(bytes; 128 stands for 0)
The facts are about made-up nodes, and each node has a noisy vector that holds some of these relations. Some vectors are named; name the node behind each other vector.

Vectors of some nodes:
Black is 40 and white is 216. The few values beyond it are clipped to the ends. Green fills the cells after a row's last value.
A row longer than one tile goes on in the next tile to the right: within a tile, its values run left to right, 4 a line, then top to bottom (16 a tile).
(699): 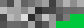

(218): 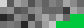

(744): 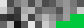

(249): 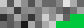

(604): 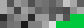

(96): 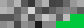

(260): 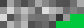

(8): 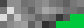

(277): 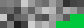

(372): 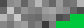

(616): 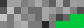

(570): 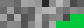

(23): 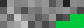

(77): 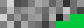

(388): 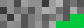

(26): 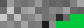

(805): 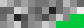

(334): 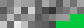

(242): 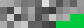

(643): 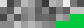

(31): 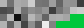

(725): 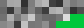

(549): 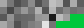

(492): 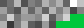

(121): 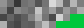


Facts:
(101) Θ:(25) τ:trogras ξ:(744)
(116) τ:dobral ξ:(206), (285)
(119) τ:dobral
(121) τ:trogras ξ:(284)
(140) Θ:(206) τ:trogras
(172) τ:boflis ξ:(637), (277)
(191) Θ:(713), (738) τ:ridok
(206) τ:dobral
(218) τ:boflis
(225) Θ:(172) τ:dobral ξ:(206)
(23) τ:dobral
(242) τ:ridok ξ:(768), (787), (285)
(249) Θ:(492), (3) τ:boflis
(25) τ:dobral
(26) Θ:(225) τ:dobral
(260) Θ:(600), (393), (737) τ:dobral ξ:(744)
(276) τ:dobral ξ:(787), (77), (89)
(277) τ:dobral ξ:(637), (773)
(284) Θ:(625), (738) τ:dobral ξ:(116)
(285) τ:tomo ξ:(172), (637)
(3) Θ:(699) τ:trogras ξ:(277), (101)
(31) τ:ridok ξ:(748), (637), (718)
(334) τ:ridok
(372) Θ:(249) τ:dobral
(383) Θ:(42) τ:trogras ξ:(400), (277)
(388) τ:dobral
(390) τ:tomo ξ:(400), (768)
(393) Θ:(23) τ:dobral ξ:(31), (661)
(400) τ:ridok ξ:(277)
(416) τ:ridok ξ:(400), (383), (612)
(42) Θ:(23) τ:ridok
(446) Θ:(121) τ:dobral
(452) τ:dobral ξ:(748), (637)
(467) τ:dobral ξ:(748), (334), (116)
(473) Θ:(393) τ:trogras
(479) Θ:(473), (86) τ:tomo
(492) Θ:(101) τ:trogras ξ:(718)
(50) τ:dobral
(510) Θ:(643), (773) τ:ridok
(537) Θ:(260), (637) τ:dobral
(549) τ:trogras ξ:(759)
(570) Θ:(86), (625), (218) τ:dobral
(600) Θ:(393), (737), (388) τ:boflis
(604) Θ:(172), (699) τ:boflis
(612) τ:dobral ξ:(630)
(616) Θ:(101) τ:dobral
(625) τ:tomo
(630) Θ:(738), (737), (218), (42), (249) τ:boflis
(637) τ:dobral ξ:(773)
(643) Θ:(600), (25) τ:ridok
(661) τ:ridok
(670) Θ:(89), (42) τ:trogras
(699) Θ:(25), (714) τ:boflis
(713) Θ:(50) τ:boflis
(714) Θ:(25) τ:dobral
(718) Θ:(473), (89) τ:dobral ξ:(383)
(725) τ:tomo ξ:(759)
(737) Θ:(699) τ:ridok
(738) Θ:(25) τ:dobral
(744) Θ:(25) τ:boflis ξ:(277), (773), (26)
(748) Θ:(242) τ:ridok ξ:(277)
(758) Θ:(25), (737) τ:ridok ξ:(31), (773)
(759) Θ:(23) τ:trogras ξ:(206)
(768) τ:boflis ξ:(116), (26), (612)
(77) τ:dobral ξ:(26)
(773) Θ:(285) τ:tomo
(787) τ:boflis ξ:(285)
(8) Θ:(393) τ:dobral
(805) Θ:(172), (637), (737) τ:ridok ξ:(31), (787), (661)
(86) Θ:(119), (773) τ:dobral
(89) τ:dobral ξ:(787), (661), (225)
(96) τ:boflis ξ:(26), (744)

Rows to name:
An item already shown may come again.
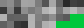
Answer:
(637)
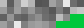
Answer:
(510)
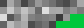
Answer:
(260)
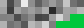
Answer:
(748)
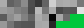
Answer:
(473)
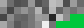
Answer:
(549)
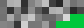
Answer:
(725)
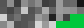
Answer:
(225)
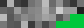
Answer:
(116)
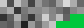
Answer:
(249)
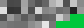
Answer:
(383)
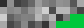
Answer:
(284)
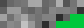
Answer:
(25)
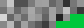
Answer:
(77)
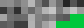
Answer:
(637)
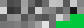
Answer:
(383)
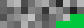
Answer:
(625)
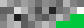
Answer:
(805)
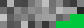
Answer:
(116)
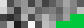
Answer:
(744)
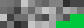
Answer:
(277)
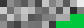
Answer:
(3)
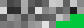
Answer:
(383)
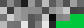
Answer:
(759)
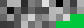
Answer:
(285)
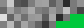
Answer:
(77)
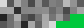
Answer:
(630)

